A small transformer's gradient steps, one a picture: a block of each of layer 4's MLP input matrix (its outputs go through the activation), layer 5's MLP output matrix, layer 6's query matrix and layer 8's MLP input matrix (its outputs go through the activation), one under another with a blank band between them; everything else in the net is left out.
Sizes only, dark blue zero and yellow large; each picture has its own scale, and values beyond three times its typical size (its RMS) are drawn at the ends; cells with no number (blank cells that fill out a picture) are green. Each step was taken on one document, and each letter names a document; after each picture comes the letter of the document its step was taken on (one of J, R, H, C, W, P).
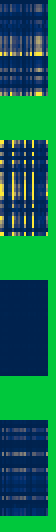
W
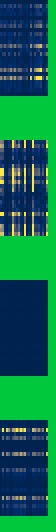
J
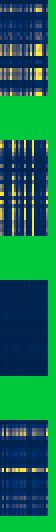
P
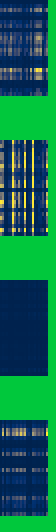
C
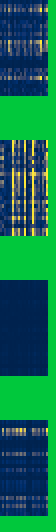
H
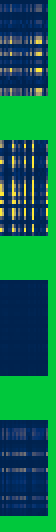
W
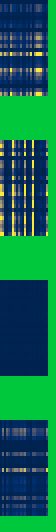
P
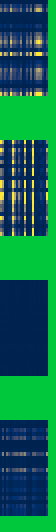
W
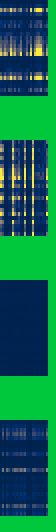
C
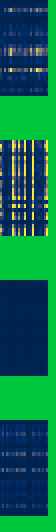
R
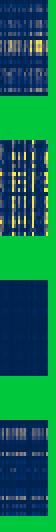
R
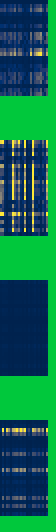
J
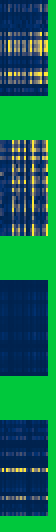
H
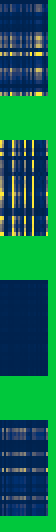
P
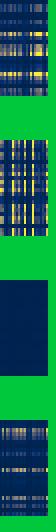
J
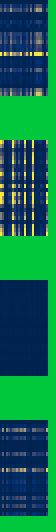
W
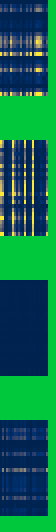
P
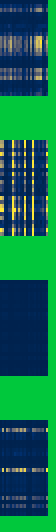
C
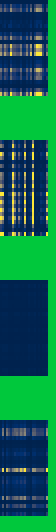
P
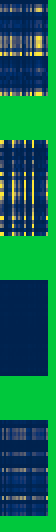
W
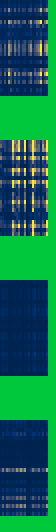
H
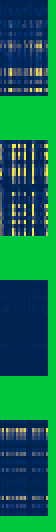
R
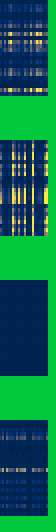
R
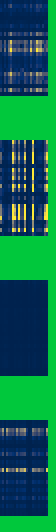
R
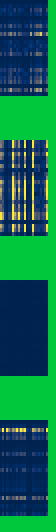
J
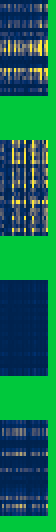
H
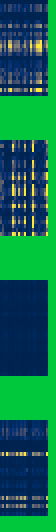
H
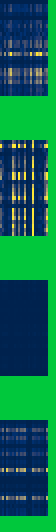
R
